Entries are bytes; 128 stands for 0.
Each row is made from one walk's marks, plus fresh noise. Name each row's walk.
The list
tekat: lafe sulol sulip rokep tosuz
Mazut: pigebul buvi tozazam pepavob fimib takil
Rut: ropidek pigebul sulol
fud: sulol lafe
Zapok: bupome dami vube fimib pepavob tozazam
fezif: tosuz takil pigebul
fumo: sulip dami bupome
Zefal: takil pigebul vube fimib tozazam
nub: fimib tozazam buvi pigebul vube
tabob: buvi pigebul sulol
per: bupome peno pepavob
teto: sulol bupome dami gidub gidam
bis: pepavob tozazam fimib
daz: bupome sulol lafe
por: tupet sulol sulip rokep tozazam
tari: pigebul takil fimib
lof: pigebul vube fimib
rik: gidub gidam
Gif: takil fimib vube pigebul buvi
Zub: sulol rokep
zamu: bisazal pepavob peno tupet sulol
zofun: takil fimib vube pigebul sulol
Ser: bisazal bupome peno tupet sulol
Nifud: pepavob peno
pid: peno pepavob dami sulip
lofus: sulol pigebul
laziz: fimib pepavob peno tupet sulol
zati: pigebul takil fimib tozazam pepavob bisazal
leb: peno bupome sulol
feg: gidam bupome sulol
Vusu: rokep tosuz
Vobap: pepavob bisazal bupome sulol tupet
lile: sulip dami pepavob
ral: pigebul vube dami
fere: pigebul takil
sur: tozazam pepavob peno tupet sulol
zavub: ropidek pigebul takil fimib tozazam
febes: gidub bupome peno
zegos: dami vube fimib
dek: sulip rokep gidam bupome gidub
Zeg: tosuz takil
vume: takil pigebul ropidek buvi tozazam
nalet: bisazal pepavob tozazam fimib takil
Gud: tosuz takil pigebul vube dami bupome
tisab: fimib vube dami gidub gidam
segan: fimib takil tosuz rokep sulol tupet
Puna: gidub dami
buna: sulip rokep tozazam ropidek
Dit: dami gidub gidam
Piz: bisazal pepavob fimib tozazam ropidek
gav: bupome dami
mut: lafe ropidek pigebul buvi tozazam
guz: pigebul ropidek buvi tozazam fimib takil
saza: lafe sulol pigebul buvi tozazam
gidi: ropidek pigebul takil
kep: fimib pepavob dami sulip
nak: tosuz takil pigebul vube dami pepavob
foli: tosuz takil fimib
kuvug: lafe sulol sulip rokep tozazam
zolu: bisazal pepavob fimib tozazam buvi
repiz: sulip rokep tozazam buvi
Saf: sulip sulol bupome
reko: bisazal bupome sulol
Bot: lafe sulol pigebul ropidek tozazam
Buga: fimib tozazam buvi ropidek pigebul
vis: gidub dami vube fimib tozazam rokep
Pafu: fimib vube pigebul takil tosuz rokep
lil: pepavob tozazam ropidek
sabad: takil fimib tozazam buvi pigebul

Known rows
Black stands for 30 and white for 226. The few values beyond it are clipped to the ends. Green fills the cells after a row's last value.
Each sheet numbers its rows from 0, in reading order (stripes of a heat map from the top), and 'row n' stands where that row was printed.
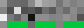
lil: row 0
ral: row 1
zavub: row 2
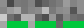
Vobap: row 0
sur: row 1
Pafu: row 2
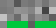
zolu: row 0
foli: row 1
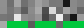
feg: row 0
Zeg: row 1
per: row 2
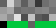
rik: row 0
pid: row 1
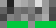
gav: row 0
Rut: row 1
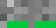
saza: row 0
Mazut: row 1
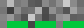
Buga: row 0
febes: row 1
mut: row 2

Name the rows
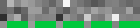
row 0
lof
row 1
tekat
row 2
tabob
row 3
nalet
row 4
Piz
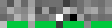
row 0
daz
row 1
buna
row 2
Nifud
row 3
segan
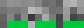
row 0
nak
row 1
Zub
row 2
fere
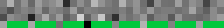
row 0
nub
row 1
zofun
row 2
lile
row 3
Dit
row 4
Gif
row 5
leb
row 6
sabad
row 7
Zapok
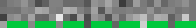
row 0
Zefal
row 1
laziz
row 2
zamu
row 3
tari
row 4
kep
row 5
reko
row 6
teto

